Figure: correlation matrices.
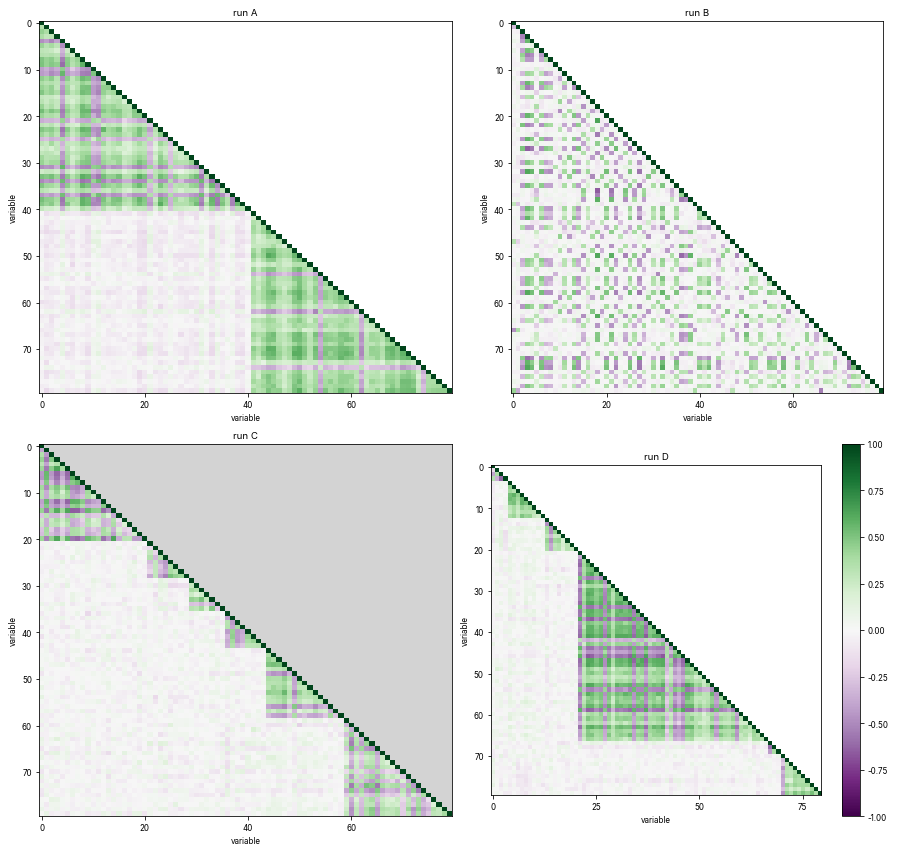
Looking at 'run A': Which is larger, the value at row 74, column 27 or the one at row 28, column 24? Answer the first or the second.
the second
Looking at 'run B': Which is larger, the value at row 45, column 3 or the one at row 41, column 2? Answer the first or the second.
the first
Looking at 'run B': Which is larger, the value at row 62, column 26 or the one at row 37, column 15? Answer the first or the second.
the second
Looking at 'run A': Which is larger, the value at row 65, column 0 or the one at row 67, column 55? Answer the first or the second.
the second
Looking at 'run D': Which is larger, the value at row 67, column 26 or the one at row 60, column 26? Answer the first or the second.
the second
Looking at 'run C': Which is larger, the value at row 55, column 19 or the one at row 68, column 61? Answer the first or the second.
the second
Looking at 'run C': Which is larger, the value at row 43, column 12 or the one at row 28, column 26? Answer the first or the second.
the second
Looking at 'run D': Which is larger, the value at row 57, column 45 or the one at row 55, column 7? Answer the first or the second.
the second
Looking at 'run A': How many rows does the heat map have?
80
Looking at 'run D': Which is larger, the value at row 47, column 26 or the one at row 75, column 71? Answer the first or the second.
the first
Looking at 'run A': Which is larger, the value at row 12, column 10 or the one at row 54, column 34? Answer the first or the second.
the second
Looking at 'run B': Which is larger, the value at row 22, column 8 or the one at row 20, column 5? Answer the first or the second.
the first
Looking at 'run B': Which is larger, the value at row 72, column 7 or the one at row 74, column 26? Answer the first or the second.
the first
